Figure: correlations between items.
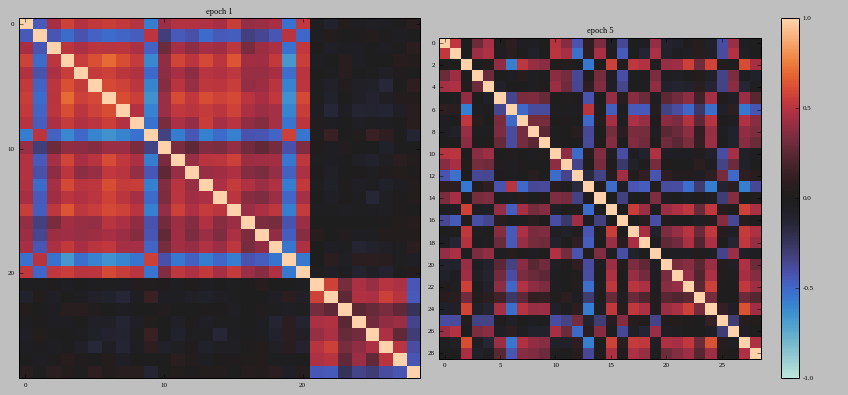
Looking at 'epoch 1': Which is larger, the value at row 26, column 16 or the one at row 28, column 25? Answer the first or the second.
the first
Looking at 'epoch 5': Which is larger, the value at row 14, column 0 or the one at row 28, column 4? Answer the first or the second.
the first
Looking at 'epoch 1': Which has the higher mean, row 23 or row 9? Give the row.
23
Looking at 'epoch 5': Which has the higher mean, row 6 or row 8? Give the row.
8
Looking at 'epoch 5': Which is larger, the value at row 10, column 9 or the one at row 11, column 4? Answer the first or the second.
the second
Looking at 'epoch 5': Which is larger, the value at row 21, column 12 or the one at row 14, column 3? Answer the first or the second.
the second
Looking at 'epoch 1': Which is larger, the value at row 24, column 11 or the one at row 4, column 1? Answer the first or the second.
the first
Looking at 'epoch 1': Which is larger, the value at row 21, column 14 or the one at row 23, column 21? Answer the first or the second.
the second
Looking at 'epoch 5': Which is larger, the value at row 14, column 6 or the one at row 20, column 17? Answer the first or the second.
the second
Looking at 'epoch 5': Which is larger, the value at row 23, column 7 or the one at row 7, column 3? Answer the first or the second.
the first
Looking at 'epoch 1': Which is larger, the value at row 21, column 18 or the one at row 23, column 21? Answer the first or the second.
the second
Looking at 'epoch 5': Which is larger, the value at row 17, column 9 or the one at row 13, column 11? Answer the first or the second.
the first
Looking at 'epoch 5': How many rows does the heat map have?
29
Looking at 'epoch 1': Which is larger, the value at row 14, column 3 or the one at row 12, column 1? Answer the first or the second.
the first
